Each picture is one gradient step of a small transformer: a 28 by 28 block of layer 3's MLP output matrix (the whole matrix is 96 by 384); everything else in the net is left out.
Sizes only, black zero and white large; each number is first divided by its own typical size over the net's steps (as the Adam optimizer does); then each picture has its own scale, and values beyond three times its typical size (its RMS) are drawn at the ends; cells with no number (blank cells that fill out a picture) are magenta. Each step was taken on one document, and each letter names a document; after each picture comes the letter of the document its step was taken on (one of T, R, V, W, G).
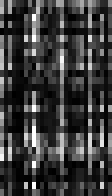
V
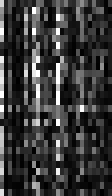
V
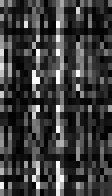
V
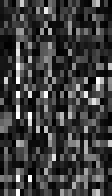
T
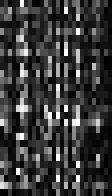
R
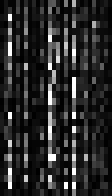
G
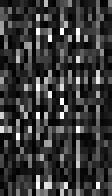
T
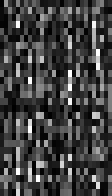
T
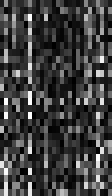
T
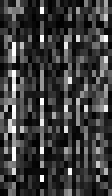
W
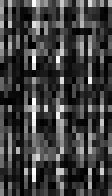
V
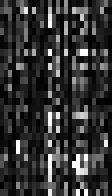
G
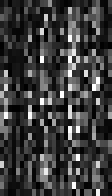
T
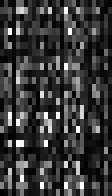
R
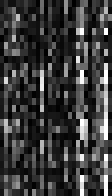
W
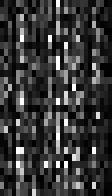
R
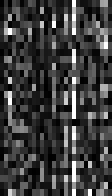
W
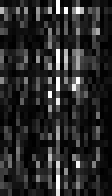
R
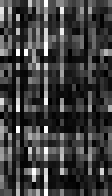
V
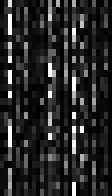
G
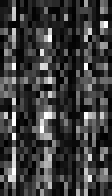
W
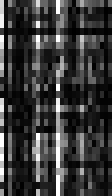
V
